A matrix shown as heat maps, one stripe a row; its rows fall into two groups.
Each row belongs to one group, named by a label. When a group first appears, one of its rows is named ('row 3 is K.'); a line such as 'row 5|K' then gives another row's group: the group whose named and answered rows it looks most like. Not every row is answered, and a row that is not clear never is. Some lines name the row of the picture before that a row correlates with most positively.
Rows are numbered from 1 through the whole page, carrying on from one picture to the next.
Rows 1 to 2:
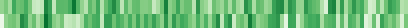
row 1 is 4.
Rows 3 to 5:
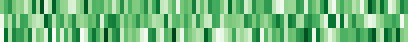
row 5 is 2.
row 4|4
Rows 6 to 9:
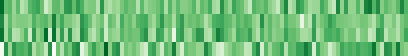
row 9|2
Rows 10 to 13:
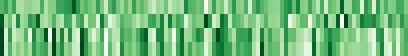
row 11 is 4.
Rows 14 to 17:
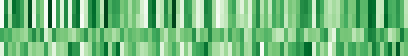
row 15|2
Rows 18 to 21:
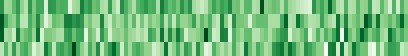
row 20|4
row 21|4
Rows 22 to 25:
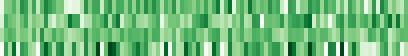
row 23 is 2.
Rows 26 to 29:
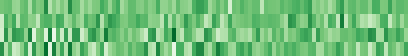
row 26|2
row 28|2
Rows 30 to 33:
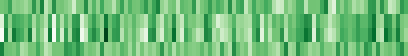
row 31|2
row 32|2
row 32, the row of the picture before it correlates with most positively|28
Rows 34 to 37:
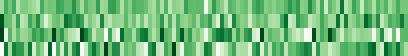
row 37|2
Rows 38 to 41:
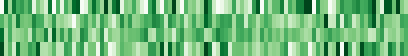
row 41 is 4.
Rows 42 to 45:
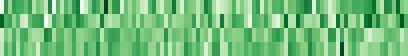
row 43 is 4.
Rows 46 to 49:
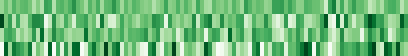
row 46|4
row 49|2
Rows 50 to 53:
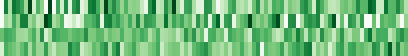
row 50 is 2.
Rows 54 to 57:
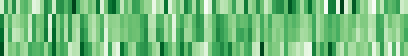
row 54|4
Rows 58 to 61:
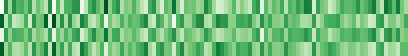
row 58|2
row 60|2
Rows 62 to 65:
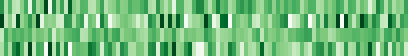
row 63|4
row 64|2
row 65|2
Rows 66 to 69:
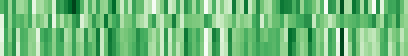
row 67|2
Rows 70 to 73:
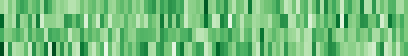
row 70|4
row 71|4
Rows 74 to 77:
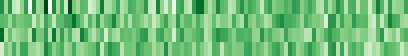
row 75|4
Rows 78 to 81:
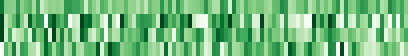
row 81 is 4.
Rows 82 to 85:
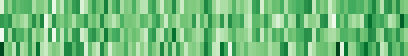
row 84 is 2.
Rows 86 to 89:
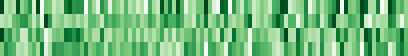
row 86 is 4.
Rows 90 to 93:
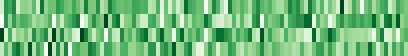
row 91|2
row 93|2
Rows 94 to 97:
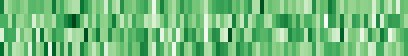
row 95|4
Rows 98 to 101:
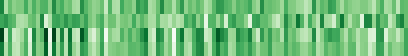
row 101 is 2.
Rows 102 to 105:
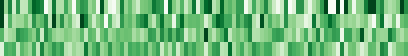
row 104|4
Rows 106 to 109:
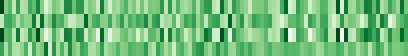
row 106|4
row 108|4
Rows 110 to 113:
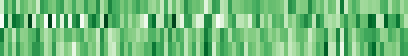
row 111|2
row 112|4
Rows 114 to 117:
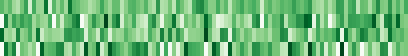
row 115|2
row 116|4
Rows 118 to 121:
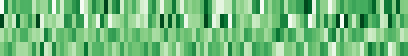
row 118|2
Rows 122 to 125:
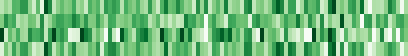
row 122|4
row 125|4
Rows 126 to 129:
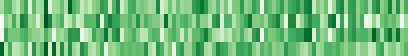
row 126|2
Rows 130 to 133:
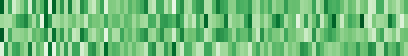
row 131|4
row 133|2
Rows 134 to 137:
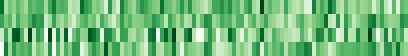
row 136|2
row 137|2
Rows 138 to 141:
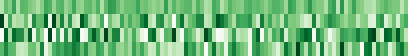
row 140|2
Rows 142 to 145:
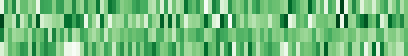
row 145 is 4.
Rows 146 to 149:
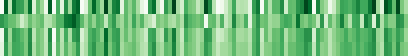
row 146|2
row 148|2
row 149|2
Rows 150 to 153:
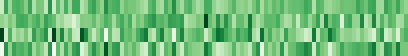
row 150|2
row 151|4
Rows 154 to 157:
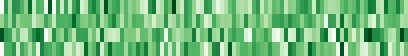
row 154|2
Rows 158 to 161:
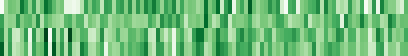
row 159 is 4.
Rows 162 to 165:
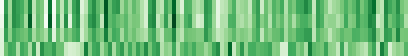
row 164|2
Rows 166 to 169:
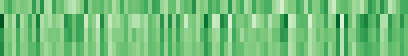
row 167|4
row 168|4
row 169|4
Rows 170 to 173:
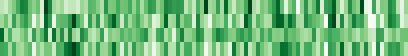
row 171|4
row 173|4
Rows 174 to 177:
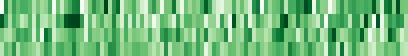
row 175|4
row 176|4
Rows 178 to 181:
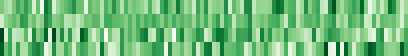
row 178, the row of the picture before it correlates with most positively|176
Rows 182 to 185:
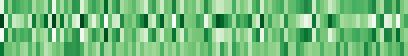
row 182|2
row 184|2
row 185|4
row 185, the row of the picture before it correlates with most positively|181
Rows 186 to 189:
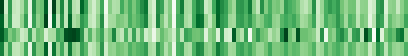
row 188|4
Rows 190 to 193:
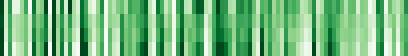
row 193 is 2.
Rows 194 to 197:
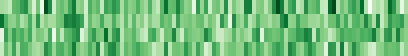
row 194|4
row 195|4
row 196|2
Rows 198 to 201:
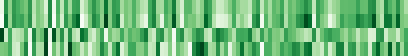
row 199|2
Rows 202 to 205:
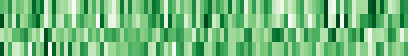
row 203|4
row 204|4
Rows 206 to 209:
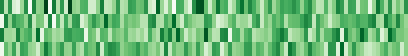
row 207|2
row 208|4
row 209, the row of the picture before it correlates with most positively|204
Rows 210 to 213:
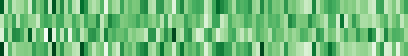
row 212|2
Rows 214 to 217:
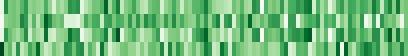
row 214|2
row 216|2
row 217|4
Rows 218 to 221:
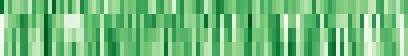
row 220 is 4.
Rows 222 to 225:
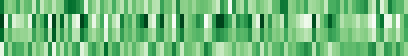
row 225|2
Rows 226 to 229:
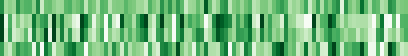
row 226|4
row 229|4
